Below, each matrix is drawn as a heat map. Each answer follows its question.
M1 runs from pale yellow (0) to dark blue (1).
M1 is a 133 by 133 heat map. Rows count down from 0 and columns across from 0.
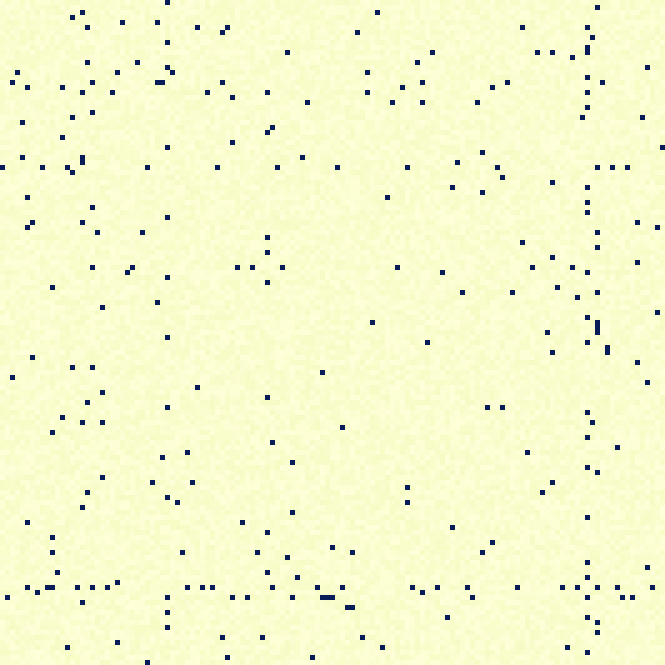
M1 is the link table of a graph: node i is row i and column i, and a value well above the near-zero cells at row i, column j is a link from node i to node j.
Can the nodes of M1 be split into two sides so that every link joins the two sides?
yes
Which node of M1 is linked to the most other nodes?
node 117
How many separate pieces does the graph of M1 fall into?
1
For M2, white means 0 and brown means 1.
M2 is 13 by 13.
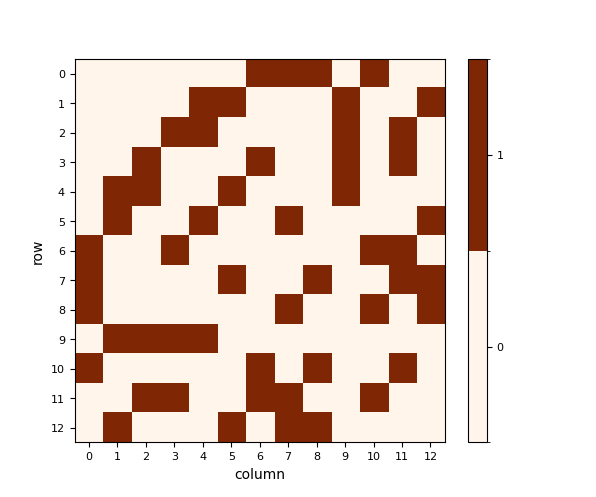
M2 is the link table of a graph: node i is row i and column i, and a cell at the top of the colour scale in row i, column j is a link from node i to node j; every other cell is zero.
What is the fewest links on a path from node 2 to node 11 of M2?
1
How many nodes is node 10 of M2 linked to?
4
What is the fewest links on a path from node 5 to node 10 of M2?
3
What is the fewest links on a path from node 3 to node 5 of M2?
3
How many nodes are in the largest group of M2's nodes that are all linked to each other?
3
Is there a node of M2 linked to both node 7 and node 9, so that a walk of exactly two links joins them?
no
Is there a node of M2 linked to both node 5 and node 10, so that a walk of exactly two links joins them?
no
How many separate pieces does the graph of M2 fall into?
1
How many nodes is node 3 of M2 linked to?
4
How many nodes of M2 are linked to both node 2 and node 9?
2
